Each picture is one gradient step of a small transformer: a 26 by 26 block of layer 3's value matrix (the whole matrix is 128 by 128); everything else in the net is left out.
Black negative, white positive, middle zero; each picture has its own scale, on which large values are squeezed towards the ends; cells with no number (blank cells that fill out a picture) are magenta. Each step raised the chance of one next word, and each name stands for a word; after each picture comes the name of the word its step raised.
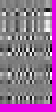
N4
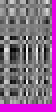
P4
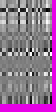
N4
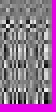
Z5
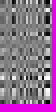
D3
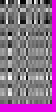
D3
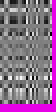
D3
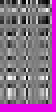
D3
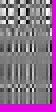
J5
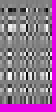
N4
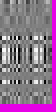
P4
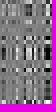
P4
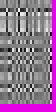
N4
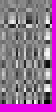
Z5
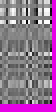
J5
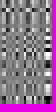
N4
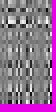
Z5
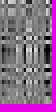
P4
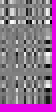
J5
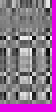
P4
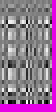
Z5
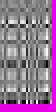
Z5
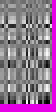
Z5
